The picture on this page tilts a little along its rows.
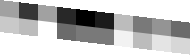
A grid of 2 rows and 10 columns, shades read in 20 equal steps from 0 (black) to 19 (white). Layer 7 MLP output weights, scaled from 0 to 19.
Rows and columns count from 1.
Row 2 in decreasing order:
19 18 17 16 15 14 14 9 9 8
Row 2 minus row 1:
3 10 7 5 9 7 4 5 6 8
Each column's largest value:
15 14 19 8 9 9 18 14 17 16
